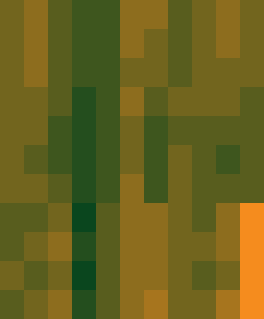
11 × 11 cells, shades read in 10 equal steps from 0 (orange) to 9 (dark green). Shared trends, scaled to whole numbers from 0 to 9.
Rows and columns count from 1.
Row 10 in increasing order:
0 4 4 5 5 5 5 6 6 6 9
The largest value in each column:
6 6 7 9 7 5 7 6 6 7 6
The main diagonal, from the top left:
5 4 6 8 7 5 7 5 5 5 0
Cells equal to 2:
0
